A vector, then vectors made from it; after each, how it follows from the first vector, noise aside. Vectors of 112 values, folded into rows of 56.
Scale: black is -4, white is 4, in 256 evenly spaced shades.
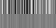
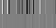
partly zeroed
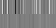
partly zeroed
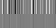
partly zeroed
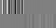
partly zeroed
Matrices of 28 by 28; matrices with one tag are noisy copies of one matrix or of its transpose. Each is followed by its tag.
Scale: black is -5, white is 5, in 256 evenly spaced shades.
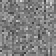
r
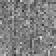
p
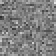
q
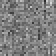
r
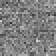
p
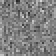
q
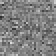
q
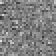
q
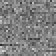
r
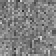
p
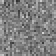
q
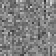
r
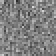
q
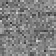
p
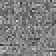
r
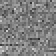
r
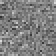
q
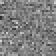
q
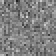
q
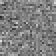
q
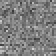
r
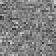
q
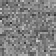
p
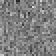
q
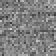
p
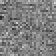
q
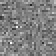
q
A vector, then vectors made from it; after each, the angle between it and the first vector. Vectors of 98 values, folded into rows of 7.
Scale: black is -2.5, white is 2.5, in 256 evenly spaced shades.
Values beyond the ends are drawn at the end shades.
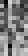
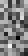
partly opposed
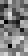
partly aligned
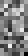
partly opposed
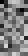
partly aligned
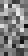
partly opposed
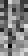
nearly parallel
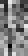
nearly parallel
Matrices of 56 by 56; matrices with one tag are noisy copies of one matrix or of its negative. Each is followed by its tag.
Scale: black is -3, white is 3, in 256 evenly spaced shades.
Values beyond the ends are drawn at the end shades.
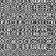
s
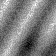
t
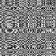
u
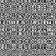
s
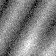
t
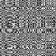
u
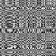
u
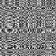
u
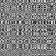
s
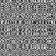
s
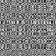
s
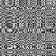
u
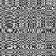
u
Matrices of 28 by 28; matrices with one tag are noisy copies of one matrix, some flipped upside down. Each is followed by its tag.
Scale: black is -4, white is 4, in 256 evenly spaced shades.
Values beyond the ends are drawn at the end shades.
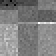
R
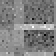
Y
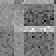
Y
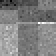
R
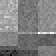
R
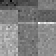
R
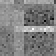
Y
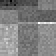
R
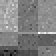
R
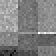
R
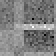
Y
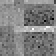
Y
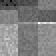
R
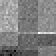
R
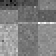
R
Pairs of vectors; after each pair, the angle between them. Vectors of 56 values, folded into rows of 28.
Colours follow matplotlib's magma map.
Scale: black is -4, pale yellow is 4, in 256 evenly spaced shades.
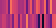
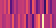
nearly opposite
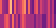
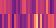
orthogonal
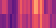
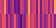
orthogonal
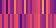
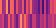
nearly opposite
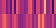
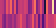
nearly opposite
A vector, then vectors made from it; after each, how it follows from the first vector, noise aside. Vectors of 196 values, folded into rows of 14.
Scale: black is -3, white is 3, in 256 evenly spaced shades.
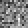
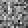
reversed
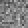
shrunk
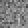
shrunk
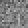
shrunk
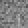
shrunk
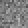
shrunk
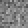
shrunk
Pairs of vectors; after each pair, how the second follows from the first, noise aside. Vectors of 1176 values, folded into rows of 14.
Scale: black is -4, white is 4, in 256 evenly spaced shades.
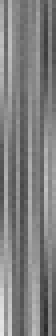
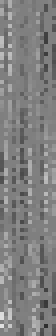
partly zeroed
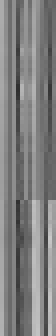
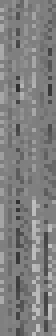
partly zeroed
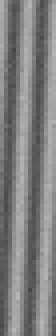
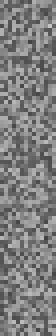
shuffled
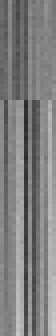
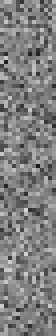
shuffled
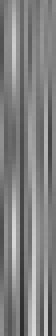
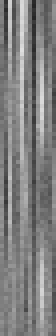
reversed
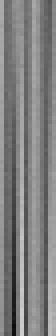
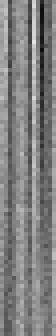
reversed
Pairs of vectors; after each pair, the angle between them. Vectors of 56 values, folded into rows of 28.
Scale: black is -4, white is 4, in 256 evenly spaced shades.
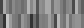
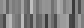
partly aligned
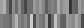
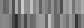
partly opposed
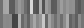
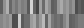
nearly parallel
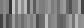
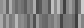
partly opposed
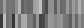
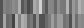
nearly parallel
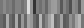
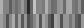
nearly opposite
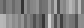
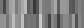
orthogonal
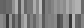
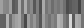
nearly opposite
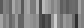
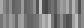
nearly opposite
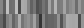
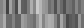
nearly opposite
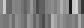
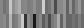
orthogonal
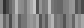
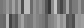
orthogonal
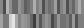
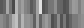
partly aligned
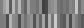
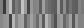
partly opposed
